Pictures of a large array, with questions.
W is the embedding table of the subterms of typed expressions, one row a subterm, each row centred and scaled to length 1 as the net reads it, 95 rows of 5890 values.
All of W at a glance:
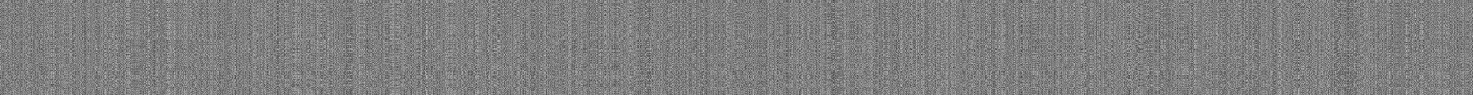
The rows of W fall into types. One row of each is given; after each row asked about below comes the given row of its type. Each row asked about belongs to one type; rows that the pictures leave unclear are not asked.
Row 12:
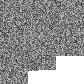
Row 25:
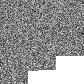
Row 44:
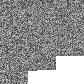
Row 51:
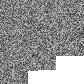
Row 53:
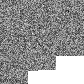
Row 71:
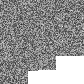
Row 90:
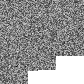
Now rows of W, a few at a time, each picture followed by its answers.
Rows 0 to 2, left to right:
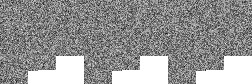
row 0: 53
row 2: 53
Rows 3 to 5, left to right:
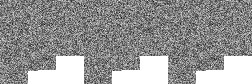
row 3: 44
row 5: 44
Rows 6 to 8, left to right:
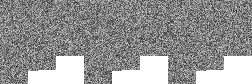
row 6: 44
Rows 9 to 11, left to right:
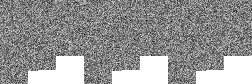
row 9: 44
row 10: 90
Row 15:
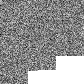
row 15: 90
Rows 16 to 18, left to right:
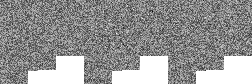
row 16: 44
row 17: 53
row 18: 51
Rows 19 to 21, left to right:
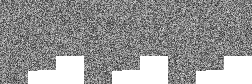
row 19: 44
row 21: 25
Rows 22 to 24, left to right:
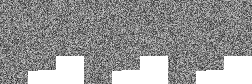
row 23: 44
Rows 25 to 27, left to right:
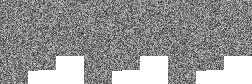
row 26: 53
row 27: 53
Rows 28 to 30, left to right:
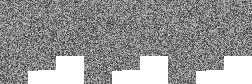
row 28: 90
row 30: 53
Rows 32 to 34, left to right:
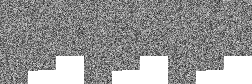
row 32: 25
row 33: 90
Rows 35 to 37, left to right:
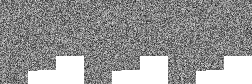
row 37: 25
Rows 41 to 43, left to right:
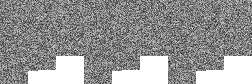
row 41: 51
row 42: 44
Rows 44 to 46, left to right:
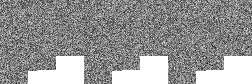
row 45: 51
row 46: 12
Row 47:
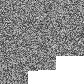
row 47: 51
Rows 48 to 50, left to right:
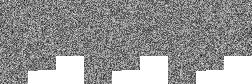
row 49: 25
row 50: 51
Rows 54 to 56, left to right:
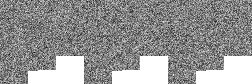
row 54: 51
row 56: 53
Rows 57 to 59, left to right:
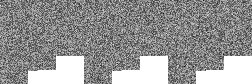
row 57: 44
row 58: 44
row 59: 90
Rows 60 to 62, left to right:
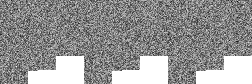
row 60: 51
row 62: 51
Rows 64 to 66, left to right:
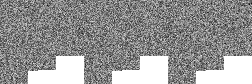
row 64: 25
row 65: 12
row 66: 25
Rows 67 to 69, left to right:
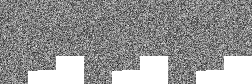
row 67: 25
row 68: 71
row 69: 51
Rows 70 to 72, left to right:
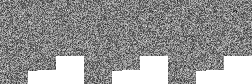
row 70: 44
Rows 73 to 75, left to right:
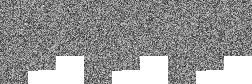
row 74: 71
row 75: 90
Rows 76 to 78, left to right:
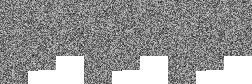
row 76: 51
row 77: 53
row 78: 90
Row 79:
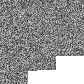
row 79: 44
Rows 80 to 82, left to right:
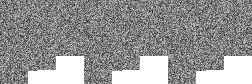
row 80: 51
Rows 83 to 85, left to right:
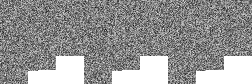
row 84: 12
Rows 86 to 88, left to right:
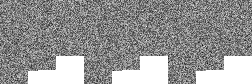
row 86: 53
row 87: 71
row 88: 90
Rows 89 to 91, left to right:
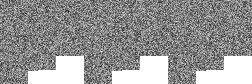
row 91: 12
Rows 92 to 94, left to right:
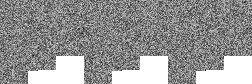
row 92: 51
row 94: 53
